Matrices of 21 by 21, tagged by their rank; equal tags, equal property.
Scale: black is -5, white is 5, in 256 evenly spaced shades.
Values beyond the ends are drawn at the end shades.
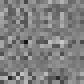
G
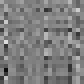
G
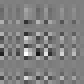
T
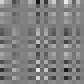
T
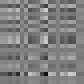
T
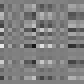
T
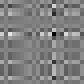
T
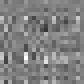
G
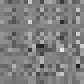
G
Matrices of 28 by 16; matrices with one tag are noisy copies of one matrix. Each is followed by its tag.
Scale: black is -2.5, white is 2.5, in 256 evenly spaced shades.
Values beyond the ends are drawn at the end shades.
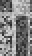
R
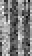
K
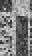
R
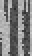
K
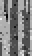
K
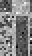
R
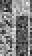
R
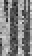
K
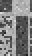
R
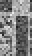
R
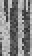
K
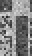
R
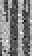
K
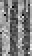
K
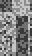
R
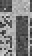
R
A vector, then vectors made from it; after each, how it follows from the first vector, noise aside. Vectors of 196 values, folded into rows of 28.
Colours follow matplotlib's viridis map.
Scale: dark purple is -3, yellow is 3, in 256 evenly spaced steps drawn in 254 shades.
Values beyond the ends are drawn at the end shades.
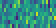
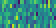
negated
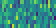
negated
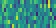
negated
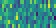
negated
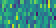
negated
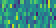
negated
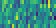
negated
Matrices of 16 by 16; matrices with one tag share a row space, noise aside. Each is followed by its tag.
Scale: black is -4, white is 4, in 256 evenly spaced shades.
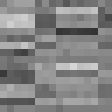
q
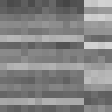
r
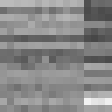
r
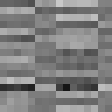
q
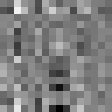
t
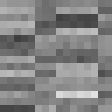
q
